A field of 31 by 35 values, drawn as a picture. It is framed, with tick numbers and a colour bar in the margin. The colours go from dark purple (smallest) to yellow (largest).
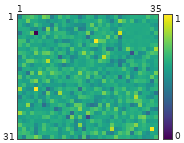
No seam splits the table. No row or column stands out. Neither half mirrors the other. No overall slope runs across the table. A few values lie far out on both sides of the bulk. Fine speckle covers the field. In the top right lies a patch that is calmer than the rest.
